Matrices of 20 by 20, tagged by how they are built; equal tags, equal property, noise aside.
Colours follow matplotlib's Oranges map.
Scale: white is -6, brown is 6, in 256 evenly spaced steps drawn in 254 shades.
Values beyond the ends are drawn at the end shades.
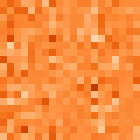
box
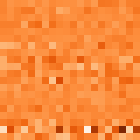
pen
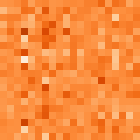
box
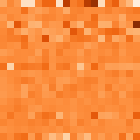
pen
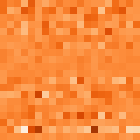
pen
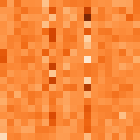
box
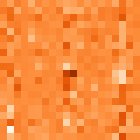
box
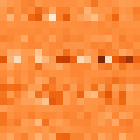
pen
